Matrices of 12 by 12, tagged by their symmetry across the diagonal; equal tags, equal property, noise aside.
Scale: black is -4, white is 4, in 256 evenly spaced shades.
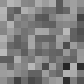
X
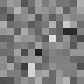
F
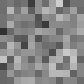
X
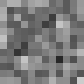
X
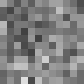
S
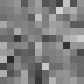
F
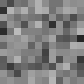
S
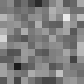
F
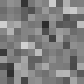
F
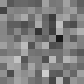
S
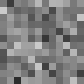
F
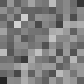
X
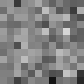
S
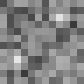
X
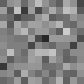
S
